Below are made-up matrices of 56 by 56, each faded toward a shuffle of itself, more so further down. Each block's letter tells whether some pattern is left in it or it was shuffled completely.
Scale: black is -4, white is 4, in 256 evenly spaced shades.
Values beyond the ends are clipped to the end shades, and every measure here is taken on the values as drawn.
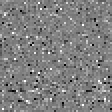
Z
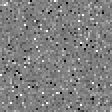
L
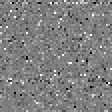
Z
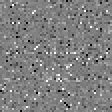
Z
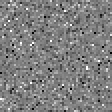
L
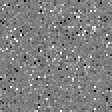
L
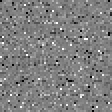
Z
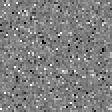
L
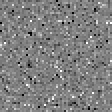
L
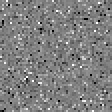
L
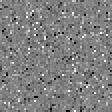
L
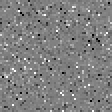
L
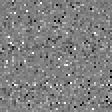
Z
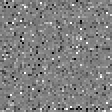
Z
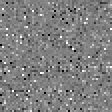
Z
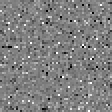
Z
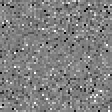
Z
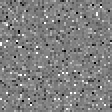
L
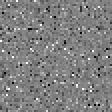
Z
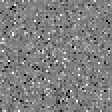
L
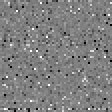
Z
